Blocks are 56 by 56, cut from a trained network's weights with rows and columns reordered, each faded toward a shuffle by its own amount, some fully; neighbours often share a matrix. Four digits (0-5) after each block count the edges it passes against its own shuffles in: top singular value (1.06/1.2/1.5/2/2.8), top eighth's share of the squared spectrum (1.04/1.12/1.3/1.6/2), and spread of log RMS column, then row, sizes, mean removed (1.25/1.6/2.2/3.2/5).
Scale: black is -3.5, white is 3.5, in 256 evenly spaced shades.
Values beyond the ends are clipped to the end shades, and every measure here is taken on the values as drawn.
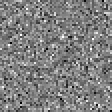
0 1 0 0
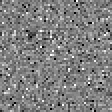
2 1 0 1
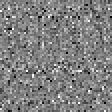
3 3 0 2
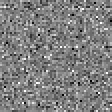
2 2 0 1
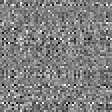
4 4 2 3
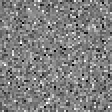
0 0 0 0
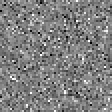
1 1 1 0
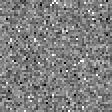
0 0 0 0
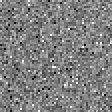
0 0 0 0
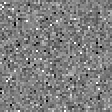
0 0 1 0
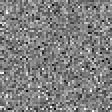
2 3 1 1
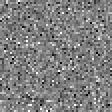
0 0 0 0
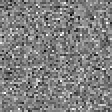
2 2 0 1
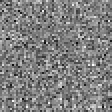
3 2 0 2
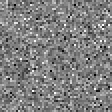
1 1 0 0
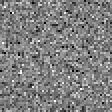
2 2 0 1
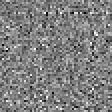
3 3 1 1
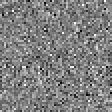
2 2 0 1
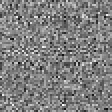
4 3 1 2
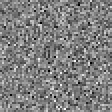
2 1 0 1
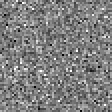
1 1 0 0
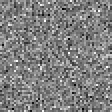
1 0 0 0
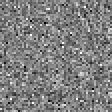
2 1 0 0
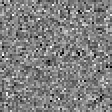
2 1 0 1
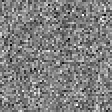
2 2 0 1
